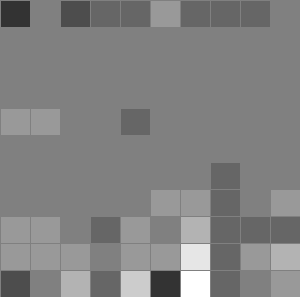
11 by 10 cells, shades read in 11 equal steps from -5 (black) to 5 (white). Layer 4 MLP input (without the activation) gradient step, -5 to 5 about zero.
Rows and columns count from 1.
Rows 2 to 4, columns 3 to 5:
0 0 0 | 0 0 0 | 0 0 0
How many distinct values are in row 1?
5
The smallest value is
-3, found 2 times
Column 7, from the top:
-1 0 0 0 0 0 0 1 2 4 5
